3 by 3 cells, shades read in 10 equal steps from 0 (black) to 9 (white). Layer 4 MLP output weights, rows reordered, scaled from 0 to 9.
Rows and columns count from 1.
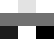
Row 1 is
9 8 9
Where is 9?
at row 1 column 1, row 1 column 3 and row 3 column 2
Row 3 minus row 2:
-3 5 -4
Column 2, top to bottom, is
8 4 9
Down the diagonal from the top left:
9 4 0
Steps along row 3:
up down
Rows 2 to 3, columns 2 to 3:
4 4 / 9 0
